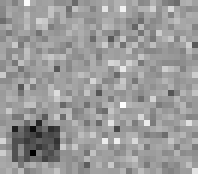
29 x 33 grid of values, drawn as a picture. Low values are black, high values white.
The bottom left is the roughest part. No regular stripes run through it. The halves do not mirror each other. Overall the values sit about 60% of the way up the scale. The bottom left is the ninth with the lowest average. An odd patch, lower than its surroundings, sits in the bottom left.
